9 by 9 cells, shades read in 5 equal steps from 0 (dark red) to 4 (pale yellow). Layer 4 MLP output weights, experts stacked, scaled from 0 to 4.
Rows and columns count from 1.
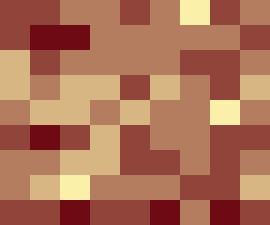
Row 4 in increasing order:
1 1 2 2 3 3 3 3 3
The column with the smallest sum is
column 8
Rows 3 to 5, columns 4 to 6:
2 2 2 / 3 1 3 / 2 3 2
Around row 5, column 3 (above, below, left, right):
3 1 3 2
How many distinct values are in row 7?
3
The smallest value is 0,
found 6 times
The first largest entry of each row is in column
7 4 1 1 8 4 3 3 7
